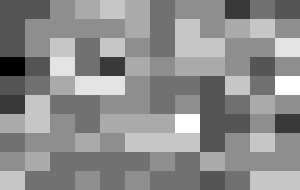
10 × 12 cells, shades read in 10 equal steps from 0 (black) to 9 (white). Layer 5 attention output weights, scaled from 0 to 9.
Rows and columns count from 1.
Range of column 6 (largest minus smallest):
3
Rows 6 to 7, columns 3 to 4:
4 4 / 5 4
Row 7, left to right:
6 7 5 4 6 6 6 9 3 3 5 2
